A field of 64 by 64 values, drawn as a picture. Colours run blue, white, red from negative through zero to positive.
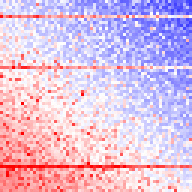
Slope: up to the bottom left. Average level on the scale: 50%. Odd lines: rows 6, 23 and 56. Mirror symmetry: none. Ninth with the highest average: bottom left. Ninth with the lowest average: top right.
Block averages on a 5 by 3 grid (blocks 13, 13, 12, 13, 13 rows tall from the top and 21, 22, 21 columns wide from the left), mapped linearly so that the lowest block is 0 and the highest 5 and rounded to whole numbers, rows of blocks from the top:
210 / 321 / 321 / 432 / 543
